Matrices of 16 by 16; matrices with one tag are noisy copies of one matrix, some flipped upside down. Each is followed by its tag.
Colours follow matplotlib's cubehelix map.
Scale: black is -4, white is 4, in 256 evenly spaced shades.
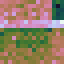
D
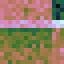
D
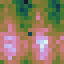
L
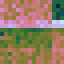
D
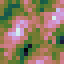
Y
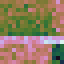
D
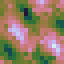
Y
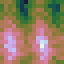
L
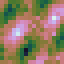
Y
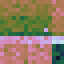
D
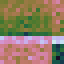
D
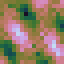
Y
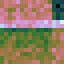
D
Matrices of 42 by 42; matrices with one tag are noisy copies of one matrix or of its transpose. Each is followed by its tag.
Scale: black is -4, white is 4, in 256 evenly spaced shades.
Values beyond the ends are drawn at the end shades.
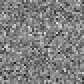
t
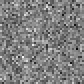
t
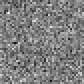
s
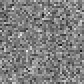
s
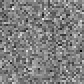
s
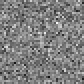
t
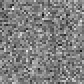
s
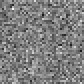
s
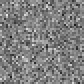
t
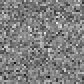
t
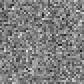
s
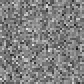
t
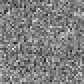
s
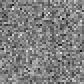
s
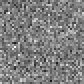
s
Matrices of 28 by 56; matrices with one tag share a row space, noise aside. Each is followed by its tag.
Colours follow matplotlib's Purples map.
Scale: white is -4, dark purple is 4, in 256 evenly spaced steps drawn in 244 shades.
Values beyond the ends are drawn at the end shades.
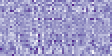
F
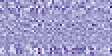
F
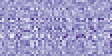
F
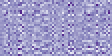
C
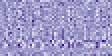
C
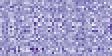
F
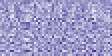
F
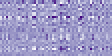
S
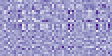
C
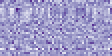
F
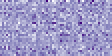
S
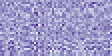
F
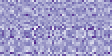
F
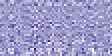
F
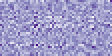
F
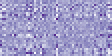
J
